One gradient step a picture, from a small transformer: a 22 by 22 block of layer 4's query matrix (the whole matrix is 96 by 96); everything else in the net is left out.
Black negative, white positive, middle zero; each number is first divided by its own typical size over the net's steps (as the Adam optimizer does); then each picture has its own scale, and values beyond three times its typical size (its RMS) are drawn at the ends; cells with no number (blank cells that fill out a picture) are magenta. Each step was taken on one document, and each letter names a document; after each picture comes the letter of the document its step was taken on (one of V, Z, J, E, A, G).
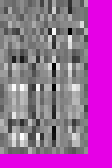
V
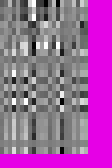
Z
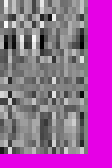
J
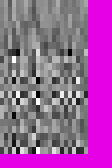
J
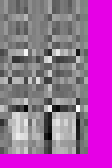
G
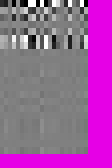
Z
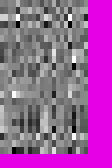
V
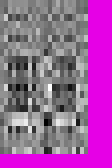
G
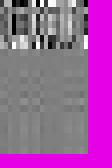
Z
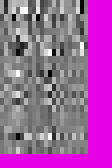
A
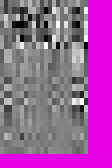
A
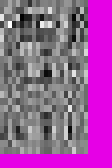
V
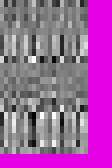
J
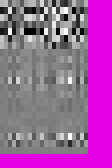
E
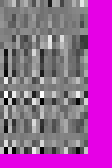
J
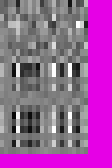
V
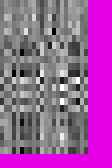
A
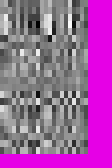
V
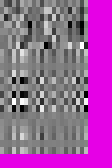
A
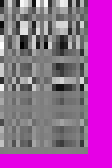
E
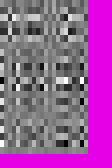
E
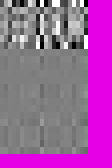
Z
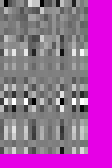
Z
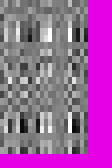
V
